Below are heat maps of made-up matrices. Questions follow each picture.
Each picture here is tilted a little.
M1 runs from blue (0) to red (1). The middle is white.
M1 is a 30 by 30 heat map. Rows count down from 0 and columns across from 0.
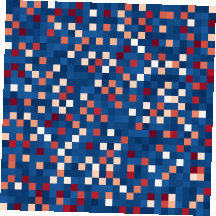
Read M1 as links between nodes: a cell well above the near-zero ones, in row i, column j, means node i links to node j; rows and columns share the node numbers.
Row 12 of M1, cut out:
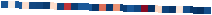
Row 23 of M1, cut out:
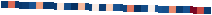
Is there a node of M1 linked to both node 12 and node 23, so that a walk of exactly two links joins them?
yes
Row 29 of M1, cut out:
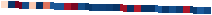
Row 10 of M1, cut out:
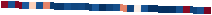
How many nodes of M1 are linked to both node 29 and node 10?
7
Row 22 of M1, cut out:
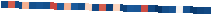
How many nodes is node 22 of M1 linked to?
9
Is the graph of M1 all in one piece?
yes
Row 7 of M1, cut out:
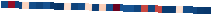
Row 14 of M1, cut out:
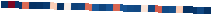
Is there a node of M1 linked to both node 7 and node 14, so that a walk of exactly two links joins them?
yes
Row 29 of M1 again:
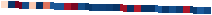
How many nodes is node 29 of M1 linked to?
9
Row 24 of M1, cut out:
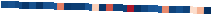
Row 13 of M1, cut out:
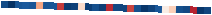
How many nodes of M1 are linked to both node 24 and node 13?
5
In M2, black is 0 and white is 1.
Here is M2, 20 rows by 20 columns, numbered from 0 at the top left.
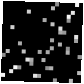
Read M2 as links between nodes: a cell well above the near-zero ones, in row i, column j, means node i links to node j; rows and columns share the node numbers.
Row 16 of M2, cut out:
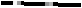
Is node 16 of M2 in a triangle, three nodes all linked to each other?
yes
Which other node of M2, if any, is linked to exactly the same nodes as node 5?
node 1
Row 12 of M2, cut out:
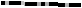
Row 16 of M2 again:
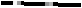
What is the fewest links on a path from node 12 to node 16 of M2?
1
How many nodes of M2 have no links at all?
0
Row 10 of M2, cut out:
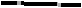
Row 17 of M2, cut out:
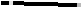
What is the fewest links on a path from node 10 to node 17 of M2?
4
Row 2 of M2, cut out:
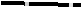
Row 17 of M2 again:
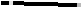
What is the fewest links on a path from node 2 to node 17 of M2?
1
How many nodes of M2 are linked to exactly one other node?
5
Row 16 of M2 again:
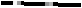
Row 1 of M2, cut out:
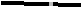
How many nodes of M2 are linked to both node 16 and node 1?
1
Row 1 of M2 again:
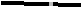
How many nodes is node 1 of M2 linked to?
1
